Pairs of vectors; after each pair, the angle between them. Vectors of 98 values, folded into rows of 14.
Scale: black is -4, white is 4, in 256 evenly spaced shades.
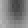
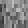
partly opposed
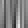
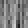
nearly opposite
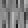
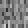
partly opposed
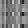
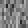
partly aligned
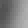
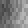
nearly parallel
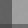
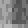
nearly opposite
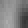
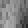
nearly parallel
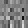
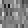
orthogonal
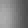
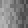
nearly parallel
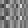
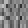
nearly opposite
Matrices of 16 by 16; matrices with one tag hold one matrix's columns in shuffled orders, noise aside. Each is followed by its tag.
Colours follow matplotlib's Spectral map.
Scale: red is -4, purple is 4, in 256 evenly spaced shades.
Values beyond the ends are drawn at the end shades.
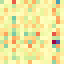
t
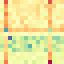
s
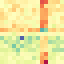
s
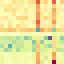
s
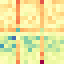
s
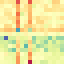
s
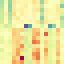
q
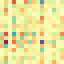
t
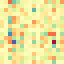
t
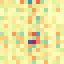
t
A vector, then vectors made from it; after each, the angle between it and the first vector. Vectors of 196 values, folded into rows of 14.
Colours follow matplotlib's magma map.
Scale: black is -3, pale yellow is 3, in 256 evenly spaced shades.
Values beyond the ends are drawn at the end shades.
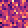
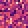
orthogonal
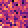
nearly opposite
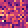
orthogonal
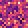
orthogonal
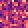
nearly parallel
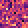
partly aligned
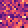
partly aligned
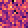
nearly opposite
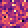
partly aligned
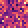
orthogonal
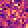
partly aligned
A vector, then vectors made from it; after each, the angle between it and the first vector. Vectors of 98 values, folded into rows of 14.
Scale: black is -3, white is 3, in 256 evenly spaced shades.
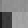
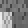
nearly opposite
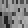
partly aligned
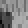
nearly parallel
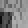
nearly parallel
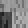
nearly parallel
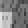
nearly opposite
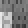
nearly opposite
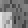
nearly opposite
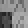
nearly parallel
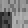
nearly parallel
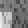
nearly opposite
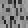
orthogonal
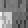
nearly opposite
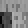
nearly parallel
